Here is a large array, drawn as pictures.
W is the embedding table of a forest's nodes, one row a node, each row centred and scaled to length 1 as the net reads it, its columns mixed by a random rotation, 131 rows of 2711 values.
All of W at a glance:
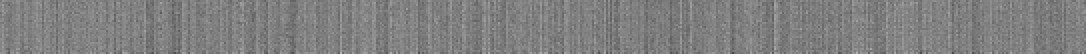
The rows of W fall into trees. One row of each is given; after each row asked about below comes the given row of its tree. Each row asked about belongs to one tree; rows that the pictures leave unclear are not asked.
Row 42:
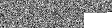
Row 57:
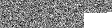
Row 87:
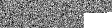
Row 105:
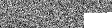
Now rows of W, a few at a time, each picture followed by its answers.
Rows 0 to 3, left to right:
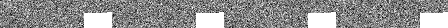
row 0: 87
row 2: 105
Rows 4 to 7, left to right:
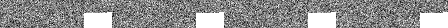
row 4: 105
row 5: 42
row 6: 57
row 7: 42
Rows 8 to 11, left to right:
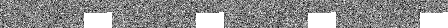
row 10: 42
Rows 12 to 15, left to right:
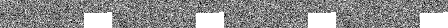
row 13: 87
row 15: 87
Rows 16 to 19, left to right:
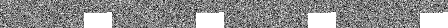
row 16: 42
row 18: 105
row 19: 57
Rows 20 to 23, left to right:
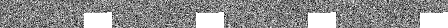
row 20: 105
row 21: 42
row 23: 42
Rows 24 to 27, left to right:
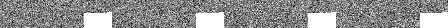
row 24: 87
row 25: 105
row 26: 87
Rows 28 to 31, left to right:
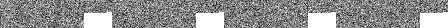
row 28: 42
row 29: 87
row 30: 57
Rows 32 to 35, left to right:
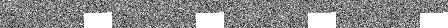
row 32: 87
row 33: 87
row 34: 105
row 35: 42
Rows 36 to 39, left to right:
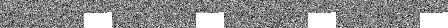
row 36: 87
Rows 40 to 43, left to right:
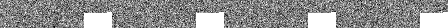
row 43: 57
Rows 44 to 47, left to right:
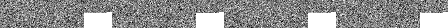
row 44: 105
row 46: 105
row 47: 42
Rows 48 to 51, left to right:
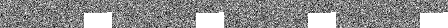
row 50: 87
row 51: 42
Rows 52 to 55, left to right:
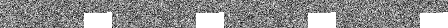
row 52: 42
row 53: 42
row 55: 105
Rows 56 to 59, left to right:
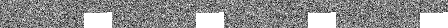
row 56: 105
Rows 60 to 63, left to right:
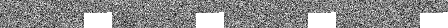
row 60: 42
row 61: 87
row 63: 105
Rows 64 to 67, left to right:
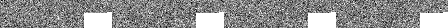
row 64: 105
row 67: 42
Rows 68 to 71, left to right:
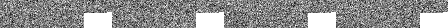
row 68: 87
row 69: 57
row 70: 87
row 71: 105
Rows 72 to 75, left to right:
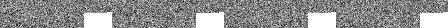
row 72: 105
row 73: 42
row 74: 105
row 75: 105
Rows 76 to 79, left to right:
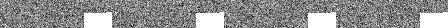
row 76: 42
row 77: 87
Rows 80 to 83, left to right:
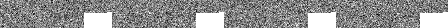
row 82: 57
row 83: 42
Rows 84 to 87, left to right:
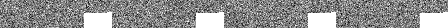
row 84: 87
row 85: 42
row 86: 87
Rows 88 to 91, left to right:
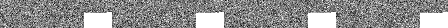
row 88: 42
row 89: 105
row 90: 105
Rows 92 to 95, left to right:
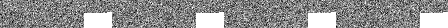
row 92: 87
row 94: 57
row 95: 57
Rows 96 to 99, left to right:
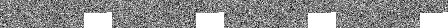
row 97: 42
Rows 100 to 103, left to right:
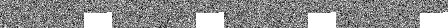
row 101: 42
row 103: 87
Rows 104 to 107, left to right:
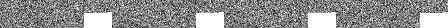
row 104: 57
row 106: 105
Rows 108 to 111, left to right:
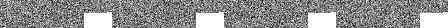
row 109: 42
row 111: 105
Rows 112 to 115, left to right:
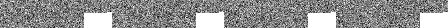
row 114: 87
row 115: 42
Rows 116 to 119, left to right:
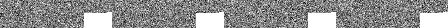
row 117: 87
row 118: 42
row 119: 87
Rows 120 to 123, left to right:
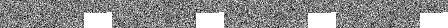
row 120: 42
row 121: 42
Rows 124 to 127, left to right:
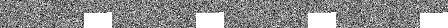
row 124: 42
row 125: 105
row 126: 105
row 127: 42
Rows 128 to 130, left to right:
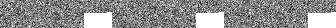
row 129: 87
